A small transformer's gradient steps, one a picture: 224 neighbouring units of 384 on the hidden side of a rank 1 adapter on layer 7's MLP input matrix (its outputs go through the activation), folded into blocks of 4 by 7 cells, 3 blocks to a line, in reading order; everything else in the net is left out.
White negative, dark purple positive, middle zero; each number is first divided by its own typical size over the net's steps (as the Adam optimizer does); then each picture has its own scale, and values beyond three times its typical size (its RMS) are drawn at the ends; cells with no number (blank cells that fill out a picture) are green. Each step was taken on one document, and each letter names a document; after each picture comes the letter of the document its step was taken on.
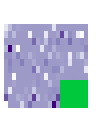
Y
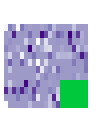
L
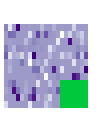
L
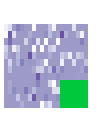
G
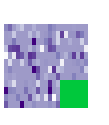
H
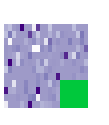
G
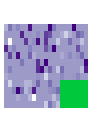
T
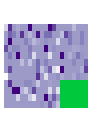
T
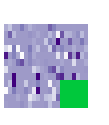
H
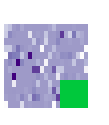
Y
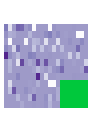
G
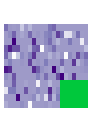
H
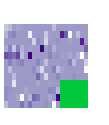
Y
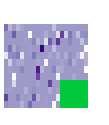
Y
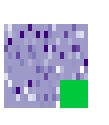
T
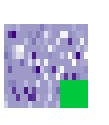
L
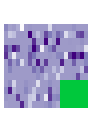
H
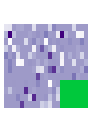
G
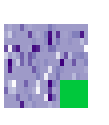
H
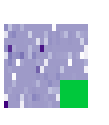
Y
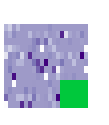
Y
